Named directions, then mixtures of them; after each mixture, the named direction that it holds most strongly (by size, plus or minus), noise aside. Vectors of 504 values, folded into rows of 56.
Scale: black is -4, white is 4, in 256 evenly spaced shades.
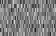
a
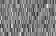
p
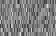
p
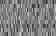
p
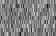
p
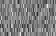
p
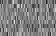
a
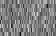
p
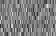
p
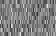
p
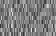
p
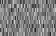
a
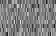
a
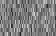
p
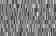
p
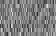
p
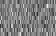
p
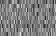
p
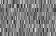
a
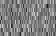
p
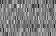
a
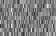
p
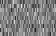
a
